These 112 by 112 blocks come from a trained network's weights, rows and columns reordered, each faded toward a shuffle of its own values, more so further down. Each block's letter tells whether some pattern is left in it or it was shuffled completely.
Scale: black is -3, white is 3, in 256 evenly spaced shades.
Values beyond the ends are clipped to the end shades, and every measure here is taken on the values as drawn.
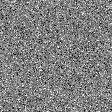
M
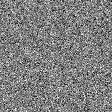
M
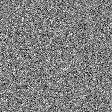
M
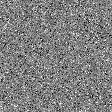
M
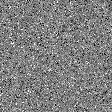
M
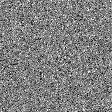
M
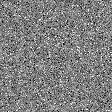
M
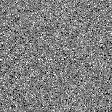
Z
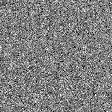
Z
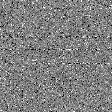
Z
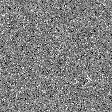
M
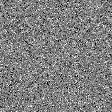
Z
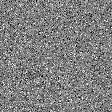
M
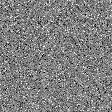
M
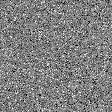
M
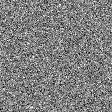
M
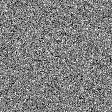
M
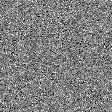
M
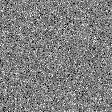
M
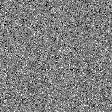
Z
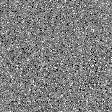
Z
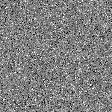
M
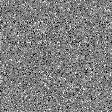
Z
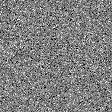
M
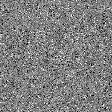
Z
